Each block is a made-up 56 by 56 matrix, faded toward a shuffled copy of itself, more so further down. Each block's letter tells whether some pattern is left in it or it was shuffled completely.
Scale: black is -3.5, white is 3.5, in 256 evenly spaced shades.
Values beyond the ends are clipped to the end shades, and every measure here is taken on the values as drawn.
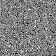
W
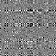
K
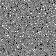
W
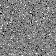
W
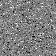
W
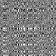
K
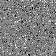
W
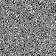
W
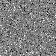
W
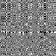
K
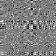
K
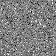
W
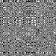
K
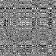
K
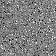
W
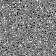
W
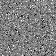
W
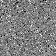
W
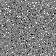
W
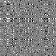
K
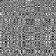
K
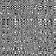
K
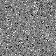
W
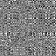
K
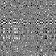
K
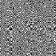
K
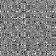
K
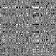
K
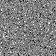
W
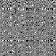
K
